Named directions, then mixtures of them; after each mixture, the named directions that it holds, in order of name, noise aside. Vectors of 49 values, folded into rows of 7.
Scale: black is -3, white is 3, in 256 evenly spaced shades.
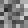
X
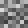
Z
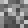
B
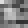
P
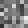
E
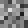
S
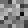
S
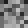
B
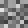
Z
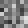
E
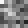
P, Z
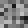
E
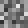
S, X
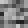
P, X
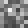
B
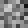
X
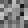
E, S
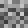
S, Z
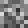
B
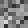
E, Z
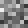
S, Z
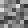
S, Z
